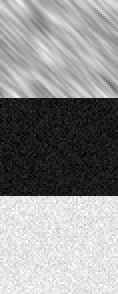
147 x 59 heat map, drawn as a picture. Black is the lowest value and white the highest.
The table splits into 3 rows of 1 panel. Panel 1,1: high, slanting down to the right. Panel 2,1: very low, fine-grained, faint in contrast. Panel 3,1: very high, fine-grained, faint in contrast.
